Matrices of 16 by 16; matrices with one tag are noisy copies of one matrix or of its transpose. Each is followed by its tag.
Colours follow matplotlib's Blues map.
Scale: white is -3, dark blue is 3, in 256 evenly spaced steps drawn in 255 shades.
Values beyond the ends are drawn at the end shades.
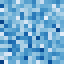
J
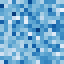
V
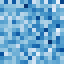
J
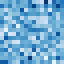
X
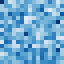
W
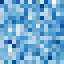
W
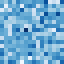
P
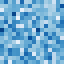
V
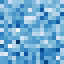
W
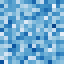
J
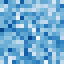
V
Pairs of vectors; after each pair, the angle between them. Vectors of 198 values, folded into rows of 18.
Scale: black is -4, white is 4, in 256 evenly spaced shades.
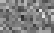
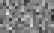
partly opposed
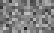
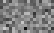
nearly parallel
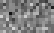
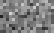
nearly opposite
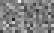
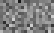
nearly opposite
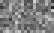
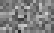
orthogonal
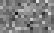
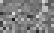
orthogonal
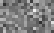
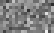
orthogonal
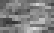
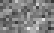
partly aligned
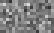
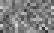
orthogonal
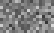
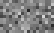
nearly opposite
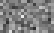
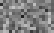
nearly opposite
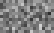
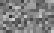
orthogonal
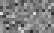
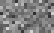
nearly opposite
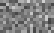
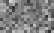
partly opposed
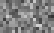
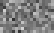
partly opposed
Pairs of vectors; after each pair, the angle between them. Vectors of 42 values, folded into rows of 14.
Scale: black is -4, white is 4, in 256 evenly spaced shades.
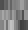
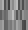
orthogonal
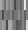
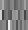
partly aligned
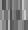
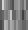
partly opposed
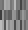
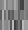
partly aligned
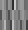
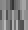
partly aligned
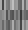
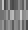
nearly opposite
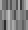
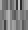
nearly parallel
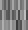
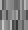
partly aligned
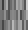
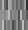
nearly opposite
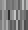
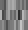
partly opposed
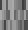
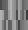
partly aligned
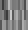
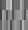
partly aligned
